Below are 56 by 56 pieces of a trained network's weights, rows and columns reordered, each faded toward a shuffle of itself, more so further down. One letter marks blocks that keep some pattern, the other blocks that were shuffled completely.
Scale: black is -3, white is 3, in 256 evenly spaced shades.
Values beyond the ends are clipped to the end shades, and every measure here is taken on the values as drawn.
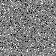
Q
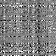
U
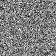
Q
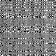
U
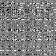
U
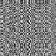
U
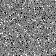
Q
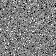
Q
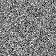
Q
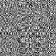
U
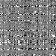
U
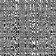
U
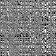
U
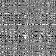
U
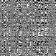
U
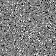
Q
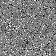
Q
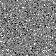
Q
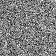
Q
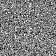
Q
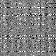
U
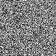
Q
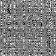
U
